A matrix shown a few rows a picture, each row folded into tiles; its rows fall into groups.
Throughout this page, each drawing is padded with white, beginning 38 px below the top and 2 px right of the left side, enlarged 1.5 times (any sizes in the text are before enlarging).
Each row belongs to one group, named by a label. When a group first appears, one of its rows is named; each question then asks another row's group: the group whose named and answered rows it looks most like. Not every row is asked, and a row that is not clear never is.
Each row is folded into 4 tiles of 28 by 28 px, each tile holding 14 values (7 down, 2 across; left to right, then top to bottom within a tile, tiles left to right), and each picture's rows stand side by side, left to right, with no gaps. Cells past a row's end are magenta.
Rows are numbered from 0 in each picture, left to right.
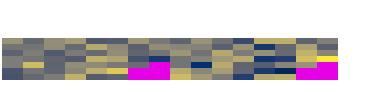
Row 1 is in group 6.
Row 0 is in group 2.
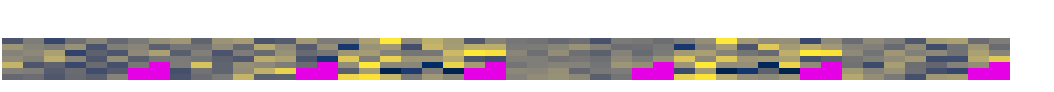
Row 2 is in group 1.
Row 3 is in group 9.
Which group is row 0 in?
6
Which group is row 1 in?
2
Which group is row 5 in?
6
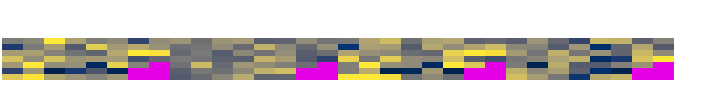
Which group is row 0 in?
1
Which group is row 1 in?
2
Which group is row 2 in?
1
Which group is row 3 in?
6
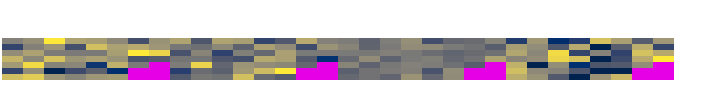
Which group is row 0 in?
1
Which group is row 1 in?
2
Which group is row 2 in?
9
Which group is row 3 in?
6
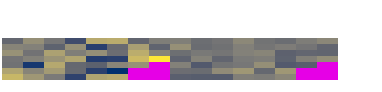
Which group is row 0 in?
6
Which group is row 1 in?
9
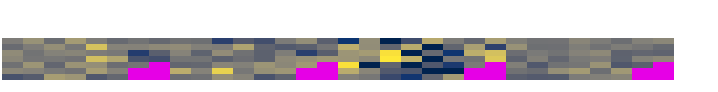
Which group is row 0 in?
2
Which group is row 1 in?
9
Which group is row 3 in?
9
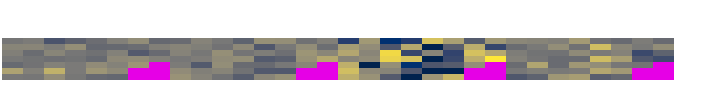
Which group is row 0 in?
9
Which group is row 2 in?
6
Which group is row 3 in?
2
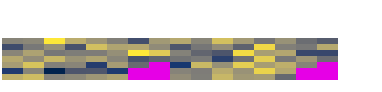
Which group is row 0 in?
1
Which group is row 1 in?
2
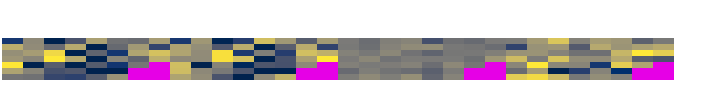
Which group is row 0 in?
6
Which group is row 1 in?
6
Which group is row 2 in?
9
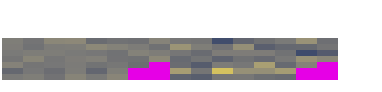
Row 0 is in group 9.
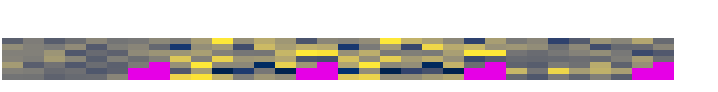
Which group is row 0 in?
6
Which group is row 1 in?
1
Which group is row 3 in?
9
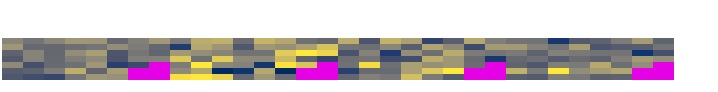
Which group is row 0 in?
9
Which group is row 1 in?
1
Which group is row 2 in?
2
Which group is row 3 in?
9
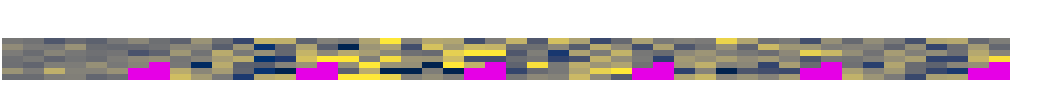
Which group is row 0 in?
9
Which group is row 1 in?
6
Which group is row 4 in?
1
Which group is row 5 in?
6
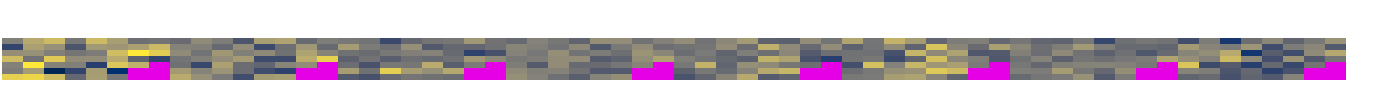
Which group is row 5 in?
2
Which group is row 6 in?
9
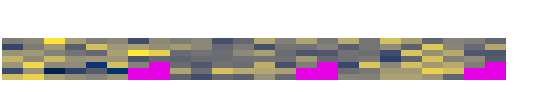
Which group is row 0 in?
1
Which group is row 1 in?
9
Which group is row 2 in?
2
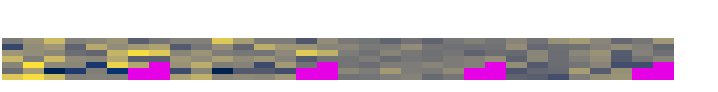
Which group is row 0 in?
1
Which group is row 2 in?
9
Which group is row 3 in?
9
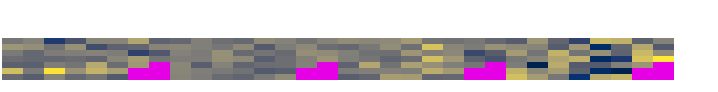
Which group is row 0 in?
9
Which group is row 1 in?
6
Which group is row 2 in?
2
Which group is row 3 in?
6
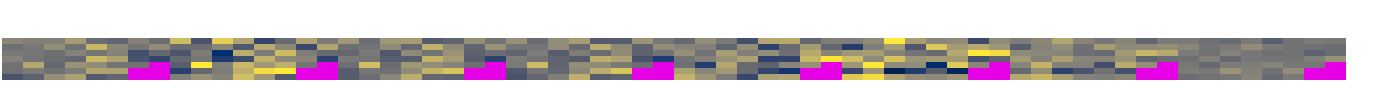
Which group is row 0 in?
2
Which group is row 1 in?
2
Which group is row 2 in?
2
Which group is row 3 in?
2
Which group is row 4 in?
6
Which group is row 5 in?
1
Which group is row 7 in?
9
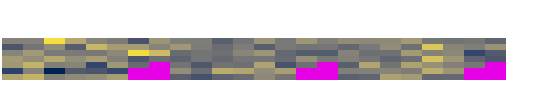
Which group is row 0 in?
1
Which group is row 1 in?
9
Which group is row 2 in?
2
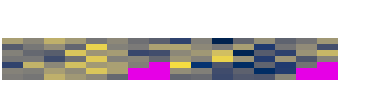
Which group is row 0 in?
2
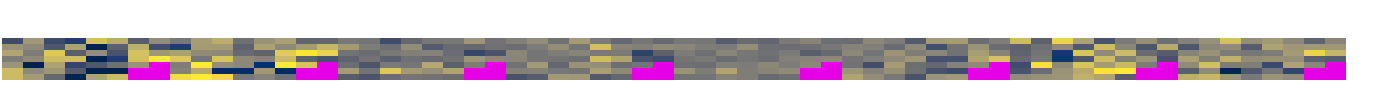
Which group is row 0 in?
6
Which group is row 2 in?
9
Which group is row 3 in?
2
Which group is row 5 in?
6
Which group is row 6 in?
2
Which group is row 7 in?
1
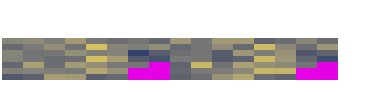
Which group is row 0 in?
2
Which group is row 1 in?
2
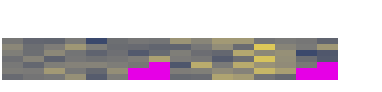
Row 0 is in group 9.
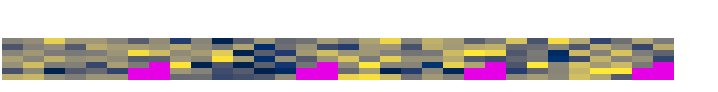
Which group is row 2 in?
1
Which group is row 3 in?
2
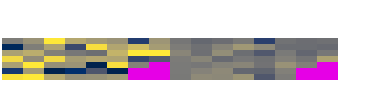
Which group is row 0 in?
1
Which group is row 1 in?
9
